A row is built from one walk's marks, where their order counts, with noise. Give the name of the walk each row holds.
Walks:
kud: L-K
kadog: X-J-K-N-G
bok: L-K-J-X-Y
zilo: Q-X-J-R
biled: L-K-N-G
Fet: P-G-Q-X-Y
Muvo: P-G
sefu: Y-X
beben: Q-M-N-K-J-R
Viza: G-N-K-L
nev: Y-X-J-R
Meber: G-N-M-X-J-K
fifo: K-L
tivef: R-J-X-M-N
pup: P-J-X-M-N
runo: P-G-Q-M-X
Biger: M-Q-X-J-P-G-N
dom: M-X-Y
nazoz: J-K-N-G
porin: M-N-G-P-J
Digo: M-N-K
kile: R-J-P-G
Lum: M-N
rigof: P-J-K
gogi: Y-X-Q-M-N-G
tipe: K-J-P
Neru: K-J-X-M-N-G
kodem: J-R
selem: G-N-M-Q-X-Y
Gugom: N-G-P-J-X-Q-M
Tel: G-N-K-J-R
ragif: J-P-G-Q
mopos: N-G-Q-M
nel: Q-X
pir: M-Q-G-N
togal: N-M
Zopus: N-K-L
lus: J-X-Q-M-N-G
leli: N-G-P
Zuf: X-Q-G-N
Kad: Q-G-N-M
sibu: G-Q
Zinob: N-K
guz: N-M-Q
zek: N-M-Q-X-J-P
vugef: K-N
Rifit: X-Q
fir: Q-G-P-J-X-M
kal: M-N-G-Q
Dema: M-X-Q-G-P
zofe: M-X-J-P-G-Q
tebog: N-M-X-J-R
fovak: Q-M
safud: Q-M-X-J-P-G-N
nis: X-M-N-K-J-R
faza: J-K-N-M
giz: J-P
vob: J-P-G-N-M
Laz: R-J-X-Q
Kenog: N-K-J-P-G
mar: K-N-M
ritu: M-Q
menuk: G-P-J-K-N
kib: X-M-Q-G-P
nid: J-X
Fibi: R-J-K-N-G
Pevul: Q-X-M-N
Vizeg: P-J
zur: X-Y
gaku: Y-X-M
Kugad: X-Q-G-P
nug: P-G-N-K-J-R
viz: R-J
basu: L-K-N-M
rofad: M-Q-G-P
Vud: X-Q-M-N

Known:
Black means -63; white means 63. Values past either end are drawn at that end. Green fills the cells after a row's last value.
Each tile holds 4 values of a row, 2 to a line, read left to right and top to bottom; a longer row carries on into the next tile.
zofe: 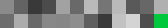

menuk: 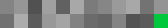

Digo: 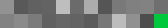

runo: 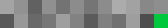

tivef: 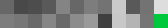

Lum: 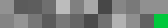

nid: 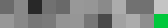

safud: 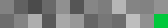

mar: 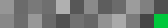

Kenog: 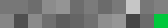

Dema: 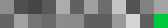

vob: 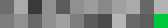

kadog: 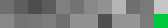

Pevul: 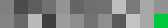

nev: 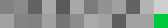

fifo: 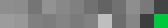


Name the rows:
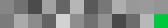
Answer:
sibu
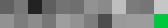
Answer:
lus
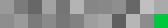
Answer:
gaku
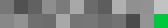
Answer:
selem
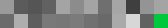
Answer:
dom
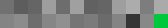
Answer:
Tel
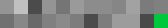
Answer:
Vizeg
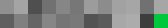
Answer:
pup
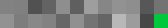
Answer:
Neru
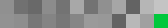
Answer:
zur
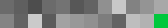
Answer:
zilo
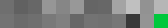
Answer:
Gugom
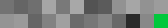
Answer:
Viza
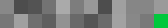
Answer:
kal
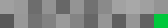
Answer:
Fet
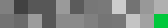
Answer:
Vud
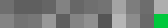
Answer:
Fibi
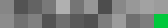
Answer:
togal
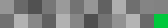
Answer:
rofad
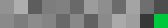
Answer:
tipe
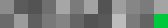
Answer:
porin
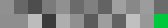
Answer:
fovak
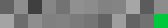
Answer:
nazoz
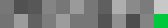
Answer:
Meber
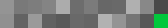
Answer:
vugef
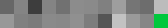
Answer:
kodem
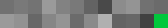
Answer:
basu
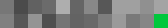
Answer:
zek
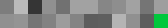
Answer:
giz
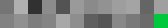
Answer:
ragif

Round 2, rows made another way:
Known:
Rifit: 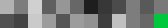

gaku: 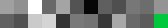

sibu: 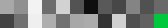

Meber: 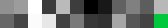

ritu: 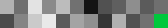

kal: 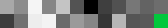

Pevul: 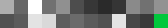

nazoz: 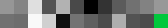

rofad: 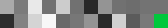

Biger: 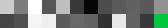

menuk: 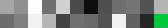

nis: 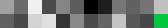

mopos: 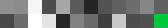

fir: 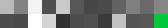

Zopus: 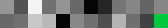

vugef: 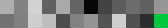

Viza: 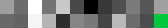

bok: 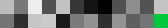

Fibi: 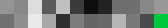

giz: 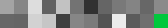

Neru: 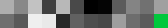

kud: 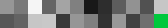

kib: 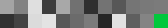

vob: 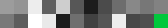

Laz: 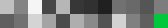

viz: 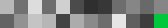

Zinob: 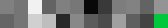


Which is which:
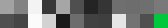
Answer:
Gugom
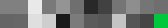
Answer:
togal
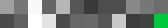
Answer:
Kad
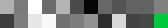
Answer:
pir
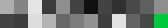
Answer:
Zuf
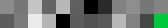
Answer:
Kenog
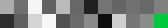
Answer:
Dema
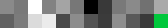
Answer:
Digo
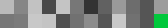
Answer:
tipe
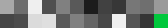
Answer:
Vud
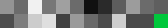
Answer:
guz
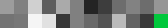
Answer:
mar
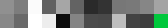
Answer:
faza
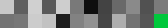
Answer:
fifo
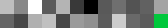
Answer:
nev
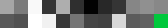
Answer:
lus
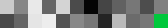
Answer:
zofe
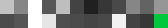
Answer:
safud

